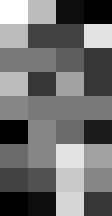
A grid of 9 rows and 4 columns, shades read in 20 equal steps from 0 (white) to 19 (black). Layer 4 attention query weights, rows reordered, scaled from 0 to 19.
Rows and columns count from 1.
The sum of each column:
92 103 81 109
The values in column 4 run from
2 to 19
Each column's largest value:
19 18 18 19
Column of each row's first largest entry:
4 2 4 2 2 1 1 1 1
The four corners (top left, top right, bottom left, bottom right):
0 19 19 15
